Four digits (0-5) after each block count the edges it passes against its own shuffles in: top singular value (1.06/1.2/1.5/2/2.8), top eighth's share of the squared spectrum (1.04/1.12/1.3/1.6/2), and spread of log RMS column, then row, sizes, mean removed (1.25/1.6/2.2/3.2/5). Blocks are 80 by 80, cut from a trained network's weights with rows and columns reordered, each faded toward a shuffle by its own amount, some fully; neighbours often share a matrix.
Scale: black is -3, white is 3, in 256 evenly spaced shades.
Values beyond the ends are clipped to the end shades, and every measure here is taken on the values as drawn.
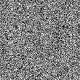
2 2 0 0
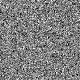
2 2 0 0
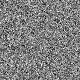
0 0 0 0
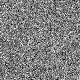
0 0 0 0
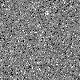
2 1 0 0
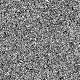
0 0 0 0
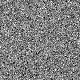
0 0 0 0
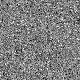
0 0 0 0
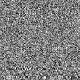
4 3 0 2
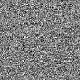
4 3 1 2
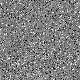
1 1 0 0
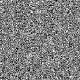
3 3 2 1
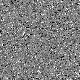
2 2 0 1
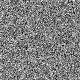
1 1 0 0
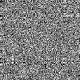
4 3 1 2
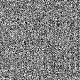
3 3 0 1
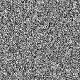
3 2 0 1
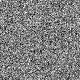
2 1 0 0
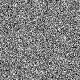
1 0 0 0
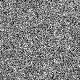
1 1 0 0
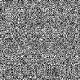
4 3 1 2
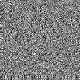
4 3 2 2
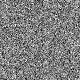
2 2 0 0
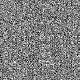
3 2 0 1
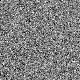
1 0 0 0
